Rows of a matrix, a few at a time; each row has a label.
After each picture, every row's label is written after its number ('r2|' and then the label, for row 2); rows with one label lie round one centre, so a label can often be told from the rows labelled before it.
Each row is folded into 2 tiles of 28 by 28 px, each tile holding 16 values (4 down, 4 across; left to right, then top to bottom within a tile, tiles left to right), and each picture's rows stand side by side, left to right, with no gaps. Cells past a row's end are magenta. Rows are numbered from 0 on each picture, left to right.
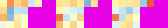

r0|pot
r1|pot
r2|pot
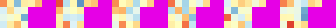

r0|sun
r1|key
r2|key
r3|sun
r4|pot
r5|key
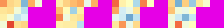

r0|key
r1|pot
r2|key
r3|key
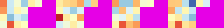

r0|key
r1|pot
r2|sun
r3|key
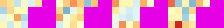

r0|sun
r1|pot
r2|key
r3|key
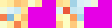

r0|pot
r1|sun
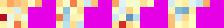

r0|pot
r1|pot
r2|key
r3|pot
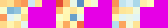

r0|pot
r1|key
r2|key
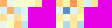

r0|sun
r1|pot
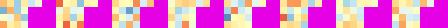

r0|sun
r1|key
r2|pot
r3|pot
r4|sun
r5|pot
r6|sun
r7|key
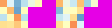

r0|sun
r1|sun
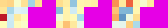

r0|pot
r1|sun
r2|pot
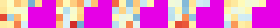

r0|pot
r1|pot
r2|sun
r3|sun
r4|key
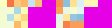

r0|pot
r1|key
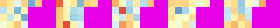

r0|sun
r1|key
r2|sun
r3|pot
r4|sun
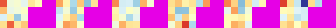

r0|key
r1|sun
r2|key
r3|pot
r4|sun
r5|key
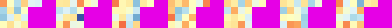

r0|sun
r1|sun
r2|key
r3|pot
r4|sun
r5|sun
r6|key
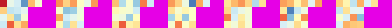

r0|key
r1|pot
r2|key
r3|key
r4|pot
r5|pot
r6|sun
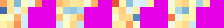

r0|sun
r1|pot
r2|sun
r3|pot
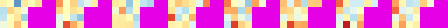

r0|sun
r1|key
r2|sun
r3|pot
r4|key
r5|key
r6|key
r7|key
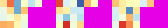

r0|sun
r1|key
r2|sun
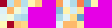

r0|key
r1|sun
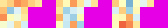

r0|pot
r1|pot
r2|sun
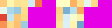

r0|pot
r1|pot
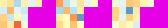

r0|sun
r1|sun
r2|pot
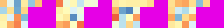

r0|sun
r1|key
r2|pot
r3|pot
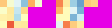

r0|key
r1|key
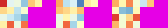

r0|key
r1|key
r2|pot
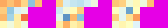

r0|pot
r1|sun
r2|pot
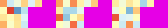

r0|sun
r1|pot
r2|pot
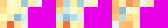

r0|key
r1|key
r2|pot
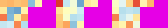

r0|pot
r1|key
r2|pot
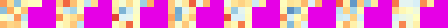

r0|sun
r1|pot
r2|pot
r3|pot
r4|pot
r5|pot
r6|sun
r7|key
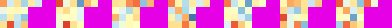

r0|key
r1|key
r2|pot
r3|sun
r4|key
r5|pot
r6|key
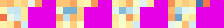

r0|pot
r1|pot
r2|pot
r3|pot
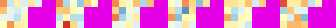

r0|key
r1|key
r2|pot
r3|pot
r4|pot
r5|sun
